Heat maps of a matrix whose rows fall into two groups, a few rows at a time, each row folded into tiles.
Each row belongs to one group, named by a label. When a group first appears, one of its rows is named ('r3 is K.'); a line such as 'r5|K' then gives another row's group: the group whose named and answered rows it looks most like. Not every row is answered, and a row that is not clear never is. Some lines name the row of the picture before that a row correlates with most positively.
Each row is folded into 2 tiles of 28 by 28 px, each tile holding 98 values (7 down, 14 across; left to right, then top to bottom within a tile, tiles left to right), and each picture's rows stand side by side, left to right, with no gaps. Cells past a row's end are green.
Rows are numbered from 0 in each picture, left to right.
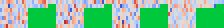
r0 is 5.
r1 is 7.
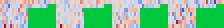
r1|5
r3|7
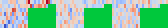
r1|7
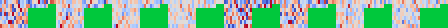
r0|7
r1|7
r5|7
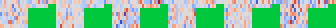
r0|7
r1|7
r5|7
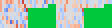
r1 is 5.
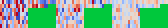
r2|5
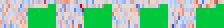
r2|5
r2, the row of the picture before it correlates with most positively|2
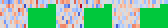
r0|5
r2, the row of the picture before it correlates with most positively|0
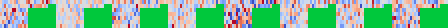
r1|5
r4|7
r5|7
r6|5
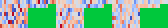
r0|7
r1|7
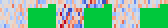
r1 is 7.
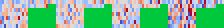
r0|5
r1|7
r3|5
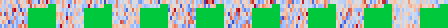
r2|7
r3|5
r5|5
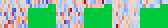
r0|7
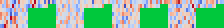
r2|7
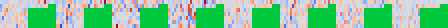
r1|7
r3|5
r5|7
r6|7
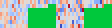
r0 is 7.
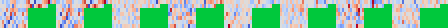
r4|7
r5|5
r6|5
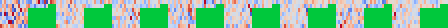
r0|7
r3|5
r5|5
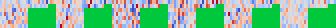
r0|7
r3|7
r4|7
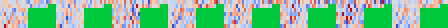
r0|7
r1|7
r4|7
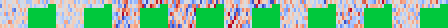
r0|7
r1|7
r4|7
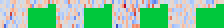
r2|5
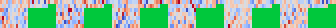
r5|7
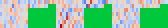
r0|7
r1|7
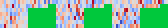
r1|5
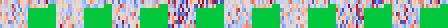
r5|5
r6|5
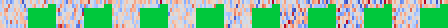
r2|5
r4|7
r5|7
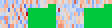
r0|5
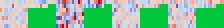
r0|5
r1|5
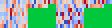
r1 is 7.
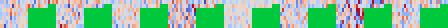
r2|5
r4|5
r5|5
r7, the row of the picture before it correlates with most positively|1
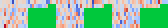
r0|7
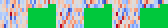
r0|7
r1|7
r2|7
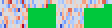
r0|5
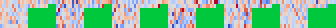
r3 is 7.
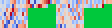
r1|5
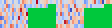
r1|7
